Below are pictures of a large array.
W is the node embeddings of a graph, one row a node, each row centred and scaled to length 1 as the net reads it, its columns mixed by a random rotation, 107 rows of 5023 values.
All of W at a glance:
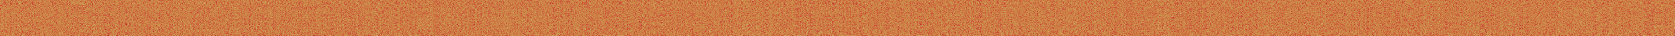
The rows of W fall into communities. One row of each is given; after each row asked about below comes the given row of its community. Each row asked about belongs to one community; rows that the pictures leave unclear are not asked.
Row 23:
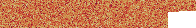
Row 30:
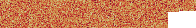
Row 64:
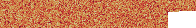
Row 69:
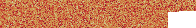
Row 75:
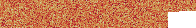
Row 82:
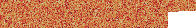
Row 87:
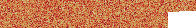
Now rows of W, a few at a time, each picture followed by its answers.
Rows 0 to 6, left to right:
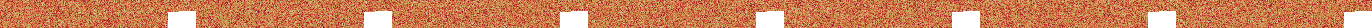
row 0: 87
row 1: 64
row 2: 82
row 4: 75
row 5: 69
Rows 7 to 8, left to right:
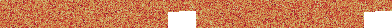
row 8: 75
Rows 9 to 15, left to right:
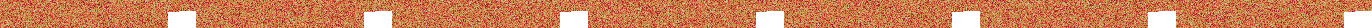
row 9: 87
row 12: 64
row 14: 82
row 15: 75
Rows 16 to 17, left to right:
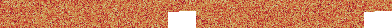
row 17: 82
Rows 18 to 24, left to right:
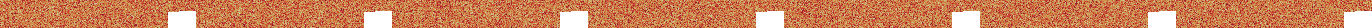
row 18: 64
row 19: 75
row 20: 87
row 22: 23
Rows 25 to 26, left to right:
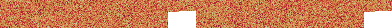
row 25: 69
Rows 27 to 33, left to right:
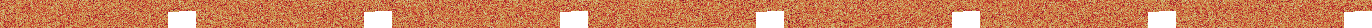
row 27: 64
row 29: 69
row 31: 64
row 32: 87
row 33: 69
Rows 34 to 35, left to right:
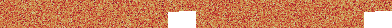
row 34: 69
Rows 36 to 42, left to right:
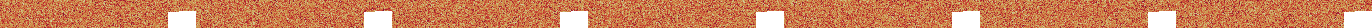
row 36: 30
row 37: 64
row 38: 64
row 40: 30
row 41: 69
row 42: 87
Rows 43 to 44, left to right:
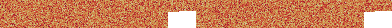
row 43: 87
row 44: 23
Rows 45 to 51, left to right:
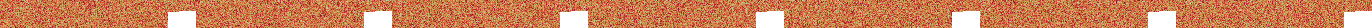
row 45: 87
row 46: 69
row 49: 64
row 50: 64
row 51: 82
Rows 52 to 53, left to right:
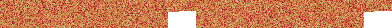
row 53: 82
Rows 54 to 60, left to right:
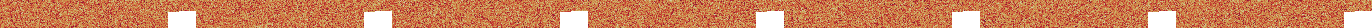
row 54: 87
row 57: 30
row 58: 64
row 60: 30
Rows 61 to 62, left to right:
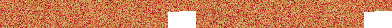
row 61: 30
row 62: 23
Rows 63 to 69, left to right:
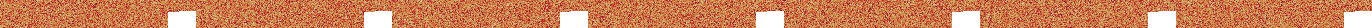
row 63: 23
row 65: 82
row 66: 64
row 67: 69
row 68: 82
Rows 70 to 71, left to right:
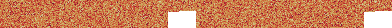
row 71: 64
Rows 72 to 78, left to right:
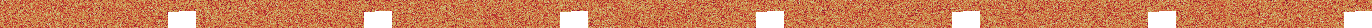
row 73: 64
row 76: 69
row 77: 69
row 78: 30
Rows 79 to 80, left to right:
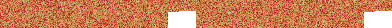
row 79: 87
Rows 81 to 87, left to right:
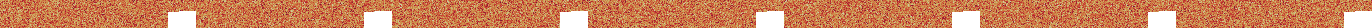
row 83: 87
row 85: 69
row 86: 82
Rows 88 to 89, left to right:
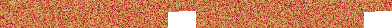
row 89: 87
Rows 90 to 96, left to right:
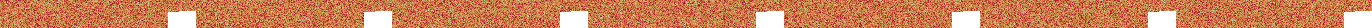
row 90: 75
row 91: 30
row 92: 23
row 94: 87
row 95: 75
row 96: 23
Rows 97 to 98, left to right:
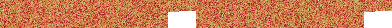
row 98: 75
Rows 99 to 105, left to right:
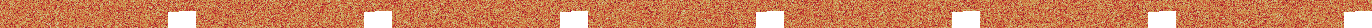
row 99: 23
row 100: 23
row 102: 82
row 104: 64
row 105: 30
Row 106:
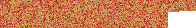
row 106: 87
